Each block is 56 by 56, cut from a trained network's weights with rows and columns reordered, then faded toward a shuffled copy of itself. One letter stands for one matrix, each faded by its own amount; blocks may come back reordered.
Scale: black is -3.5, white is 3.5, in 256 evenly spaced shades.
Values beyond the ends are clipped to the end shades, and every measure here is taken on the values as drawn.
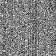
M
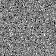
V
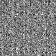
M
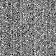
M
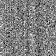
M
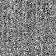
M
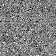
V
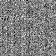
M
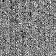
M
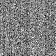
M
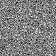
V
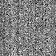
M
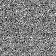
V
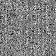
M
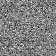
V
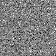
V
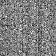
M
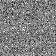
V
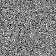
V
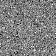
V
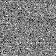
V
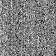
M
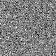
V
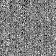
M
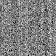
M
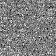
V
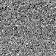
V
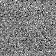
V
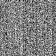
M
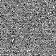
V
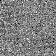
V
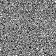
V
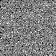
V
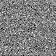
V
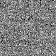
V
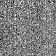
M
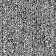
M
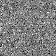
V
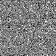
V
